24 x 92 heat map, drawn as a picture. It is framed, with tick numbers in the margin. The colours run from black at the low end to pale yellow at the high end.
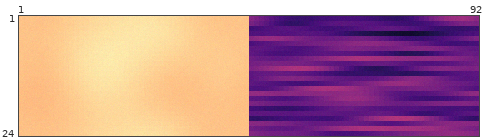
It is made of 1 by 2 panels. Panel 1,1: very high, smooth, faint in contrast. Panel 1,2: low, streaked across.
